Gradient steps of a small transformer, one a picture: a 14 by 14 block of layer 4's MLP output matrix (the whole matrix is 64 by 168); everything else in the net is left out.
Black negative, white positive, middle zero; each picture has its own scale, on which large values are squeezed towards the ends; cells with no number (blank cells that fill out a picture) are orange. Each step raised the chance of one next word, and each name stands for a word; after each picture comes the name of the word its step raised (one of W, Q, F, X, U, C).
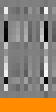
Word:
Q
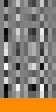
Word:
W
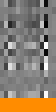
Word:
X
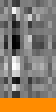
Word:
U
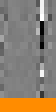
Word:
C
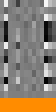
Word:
Q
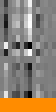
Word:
X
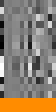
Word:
U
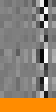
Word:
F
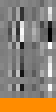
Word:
Q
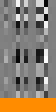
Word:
F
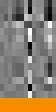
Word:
C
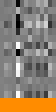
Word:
X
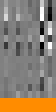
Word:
C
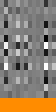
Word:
X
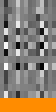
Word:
X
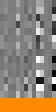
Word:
W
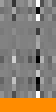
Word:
F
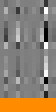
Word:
Q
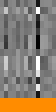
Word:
U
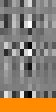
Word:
X
